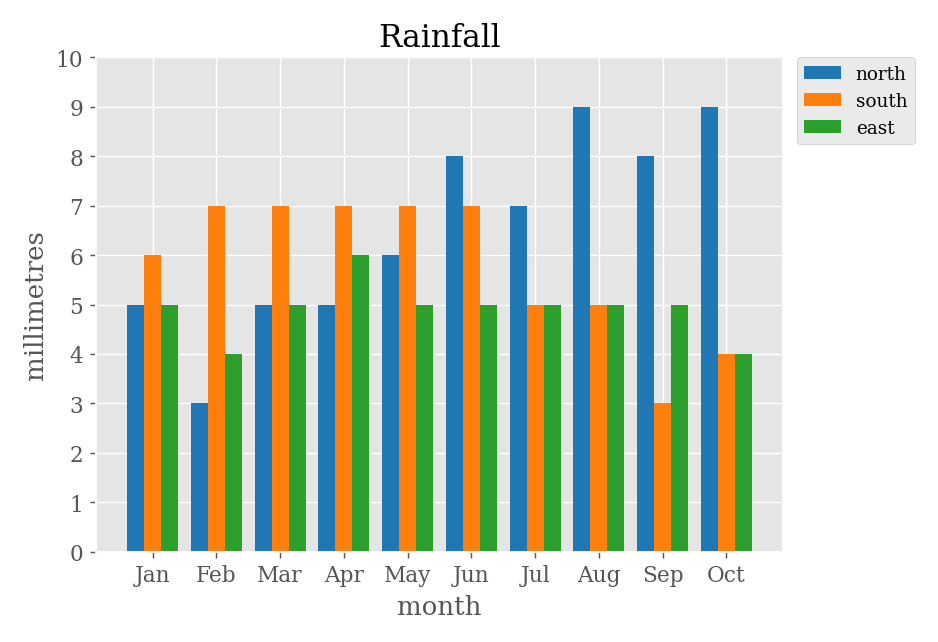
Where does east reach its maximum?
Apr
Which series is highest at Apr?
south
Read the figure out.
Title: Rainfall
x-axis: month, ticks Jan Feb Mar Apr May Jun Jul Aug Sep Oct
y-axis: millimetres, ticks 0 1 2 3 4 5 6 7 8 9 10
Legend: north, south, east
Values:
north: 5 3 5 5 6 8 7 9 8 9
south: 6 7 7 7 7 7 5 5 3 4
east: 5 4 5 6 5 5 5 5 5 4
